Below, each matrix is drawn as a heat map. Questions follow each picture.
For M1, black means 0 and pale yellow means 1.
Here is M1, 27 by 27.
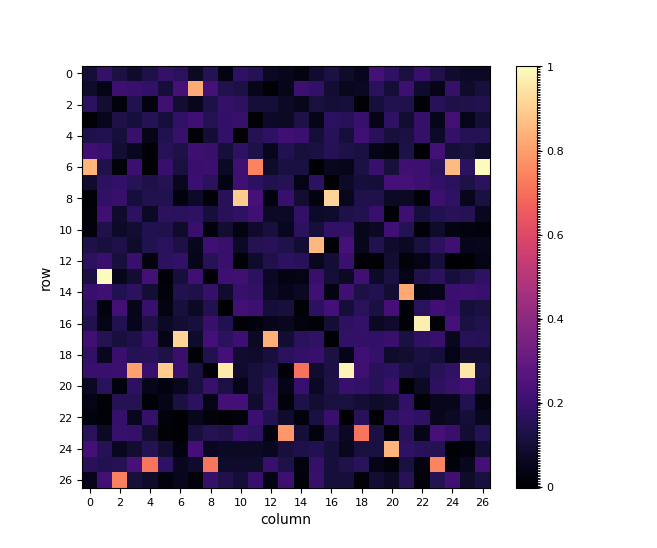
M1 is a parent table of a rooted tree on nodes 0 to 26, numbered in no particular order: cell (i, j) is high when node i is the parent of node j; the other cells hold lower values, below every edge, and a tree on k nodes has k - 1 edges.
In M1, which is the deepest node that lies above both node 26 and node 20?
6
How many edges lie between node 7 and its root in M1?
5
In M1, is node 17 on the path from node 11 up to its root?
yes
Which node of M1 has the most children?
19
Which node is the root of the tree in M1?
19
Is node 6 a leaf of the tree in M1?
no
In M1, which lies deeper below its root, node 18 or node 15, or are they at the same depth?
node 15
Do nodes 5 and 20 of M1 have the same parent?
no
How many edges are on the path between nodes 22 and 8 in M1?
2
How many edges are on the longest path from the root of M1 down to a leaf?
5
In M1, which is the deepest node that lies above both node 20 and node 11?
6
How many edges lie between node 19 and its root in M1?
0
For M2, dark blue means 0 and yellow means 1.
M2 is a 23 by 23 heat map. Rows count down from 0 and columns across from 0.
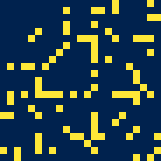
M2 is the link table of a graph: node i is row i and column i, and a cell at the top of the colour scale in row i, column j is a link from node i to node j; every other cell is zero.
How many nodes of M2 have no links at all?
0
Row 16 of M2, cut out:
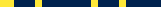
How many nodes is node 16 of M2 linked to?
5
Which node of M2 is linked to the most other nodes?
node 13
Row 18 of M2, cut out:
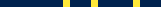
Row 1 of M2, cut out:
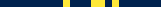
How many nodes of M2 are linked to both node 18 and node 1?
2
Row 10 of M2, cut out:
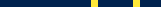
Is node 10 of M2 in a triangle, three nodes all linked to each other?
yes
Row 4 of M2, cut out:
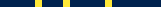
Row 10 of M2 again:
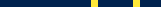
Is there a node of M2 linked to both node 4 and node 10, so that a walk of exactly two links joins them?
no
